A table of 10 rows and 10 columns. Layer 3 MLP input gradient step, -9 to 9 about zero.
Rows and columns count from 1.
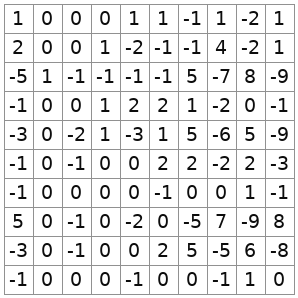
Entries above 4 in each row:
0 0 2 0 2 0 0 3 2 0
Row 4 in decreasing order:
2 2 1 1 0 0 0 -1 -1 -2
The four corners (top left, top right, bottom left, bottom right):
1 1 -1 0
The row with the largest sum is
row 8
